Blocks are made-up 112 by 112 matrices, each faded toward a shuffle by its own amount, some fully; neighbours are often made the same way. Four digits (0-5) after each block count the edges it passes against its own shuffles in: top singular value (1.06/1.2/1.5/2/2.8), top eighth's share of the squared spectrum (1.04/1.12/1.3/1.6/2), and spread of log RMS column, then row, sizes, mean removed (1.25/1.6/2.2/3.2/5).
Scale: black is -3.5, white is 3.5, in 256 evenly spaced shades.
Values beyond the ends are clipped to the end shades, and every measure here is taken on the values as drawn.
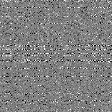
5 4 2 3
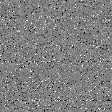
3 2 0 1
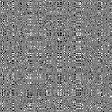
5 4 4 3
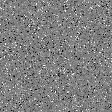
0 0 0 0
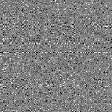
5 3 2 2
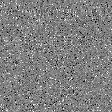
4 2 0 1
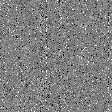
2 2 2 0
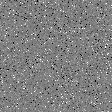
0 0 0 0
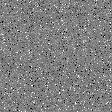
0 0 1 0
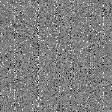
2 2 3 0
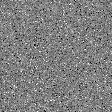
0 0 0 0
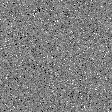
0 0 0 0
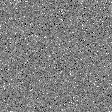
0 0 0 0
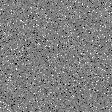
0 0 0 0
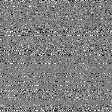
2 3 0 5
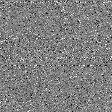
2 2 0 2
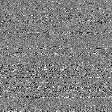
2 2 0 4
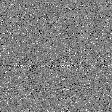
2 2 0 2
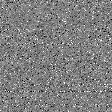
1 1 0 2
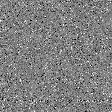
1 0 0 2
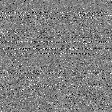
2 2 0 3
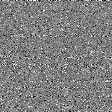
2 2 0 3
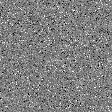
0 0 0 1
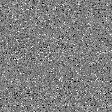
1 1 0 2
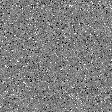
0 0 0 1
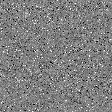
1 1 0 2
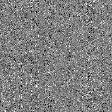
1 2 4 0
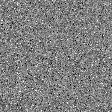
0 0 1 0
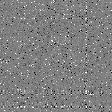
4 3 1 1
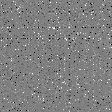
4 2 1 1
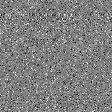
3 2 0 1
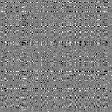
5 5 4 4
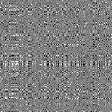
5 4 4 4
